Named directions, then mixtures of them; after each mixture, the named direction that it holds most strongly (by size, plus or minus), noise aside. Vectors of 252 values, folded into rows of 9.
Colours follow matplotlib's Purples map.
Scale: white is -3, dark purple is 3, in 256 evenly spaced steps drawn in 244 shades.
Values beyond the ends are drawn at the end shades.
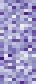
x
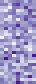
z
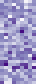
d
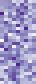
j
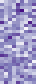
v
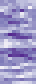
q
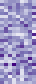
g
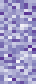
x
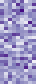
v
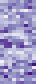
q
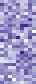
x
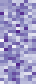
j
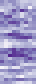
q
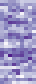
q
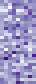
z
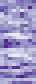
q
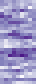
q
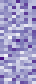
x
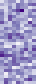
v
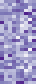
x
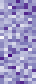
x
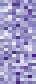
z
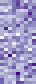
z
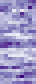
q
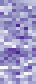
q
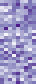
z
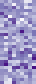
d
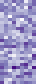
d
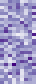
g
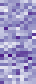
g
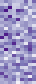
z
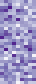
z
